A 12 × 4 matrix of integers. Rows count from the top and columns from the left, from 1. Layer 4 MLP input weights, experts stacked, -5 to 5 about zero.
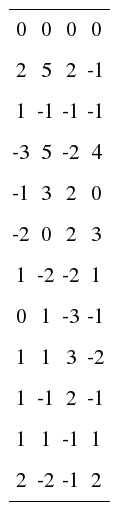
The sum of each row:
0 8 -2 4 4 3 -2 -3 3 1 2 1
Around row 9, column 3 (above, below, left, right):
-3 2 1 -2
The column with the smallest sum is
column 3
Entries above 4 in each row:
0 1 0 1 0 0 0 0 0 0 0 0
